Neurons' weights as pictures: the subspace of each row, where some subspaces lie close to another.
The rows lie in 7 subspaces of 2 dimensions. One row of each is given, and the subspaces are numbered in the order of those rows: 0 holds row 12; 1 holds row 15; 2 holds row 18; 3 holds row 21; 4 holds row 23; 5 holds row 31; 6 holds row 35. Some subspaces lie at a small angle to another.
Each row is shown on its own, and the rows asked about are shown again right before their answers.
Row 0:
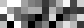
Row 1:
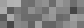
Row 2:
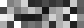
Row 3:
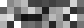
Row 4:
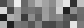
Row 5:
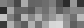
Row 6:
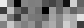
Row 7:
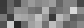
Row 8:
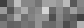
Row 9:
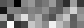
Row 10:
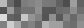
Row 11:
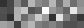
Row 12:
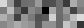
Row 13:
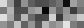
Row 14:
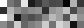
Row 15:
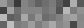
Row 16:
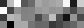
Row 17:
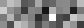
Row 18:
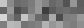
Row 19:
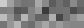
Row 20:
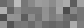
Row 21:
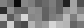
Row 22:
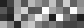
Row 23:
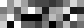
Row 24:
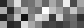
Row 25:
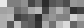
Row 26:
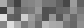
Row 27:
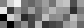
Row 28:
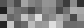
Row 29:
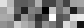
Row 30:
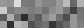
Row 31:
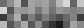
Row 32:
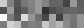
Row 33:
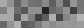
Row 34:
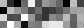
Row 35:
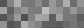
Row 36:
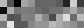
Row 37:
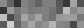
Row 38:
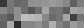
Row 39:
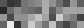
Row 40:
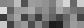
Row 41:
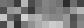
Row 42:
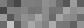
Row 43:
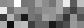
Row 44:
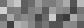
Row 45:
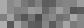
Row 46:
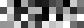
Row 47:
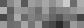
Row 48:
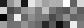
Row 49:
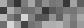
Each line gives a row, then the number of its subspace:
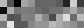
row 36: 0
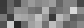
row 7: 3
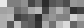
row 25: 5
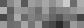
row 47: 5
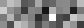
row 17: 0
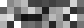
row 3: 4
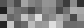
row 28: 5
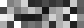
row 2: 4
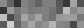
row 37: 1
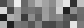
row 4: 1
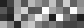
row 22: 6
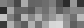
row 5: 5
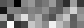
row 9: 3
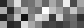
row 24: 6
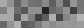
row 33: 6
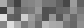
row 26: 2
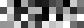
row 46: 3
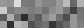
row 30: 3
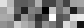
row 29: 0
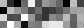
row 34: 6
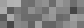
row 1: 2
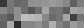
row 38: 4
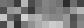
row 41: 4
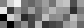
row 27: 2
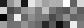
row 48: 4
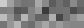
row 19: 2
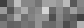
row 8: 0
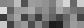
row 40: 5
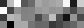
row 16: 0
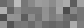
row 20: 1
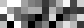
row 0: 1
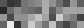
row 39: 1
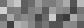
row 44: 0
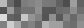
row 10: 2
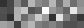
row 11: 6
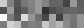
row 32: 2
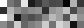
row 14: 4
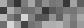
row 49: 6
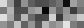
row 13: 3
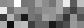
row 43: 3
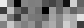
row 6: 0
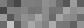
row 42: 1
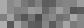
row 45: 5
